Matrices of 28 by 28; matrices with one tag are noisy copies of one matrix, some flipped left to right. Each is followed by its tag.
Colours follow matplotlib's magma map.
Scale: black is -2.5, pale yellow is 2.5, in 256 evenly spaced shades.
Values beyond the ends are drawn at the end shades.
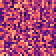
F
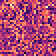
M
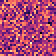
M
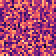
F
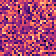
M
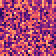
F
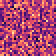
F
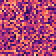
M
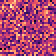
M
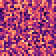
F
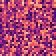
F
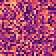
M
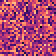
M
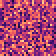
F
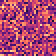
M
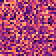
M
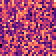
F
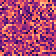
M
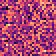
M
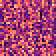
F
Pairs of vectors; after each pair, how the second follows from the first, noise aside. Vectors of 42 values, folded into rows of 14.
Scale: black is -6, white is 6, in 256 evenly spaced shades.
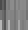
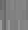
shrunk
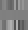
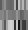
scaled up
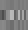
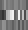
scaled up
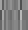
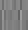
shrunk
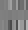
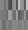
wrapped around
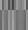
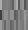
wrapped around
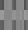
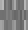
negated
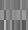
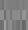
shrunk
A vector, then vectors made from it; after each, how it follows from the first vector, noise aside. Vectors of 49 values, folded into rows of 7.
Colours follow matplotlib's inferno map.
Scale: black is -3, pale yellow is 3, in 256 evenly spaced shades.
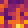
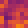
shrunk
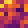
reversed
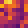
reversed
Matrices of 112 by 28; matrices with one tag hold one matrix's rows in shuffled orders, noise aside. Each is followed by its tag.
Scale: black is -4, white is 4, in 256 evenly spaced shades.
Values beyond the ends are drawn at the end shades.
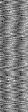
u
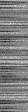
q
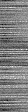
q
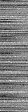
q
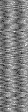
u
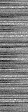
q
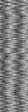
u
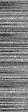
q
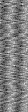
u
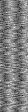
u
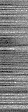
q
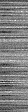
q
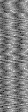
u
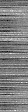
q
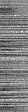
q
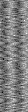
u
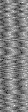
u
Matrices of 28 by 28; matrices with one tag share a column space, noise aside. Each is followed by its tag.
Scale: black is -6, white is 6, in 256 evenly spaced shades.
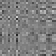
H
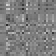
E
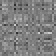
E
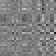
E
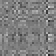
H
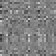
H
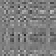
H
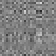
H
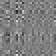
H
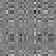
H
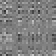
H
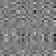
H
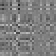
E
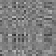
H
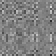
H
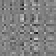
E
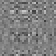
H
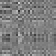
H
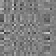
E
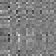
H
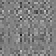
H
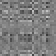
H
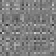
E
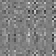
H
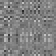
H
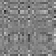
H
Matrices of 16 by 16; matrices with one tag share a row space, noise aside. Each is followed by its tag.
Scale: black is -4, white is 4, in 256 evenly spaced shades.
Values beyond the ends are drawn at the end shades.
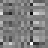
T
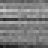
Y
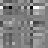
T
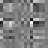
T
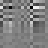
T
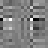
T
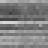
Y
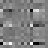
T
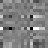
T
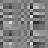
T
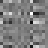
T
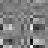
T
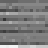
Y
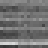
Y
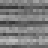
Y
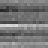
Y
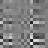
T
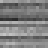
Y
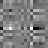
T
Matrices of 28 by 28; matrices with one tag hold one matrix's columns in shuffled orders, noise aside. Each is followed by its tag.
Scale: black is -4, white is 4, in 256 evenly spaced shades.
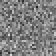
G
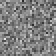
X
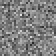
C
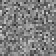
X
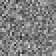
G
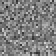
G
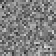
G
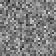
X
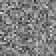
X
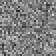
C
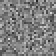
X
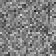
C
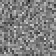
X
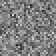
C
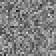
C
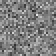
C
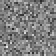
G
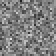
X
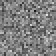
C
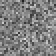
X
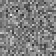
C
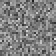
X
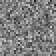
X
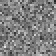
G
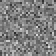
G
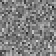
G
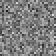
C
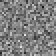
G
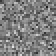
G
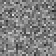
C
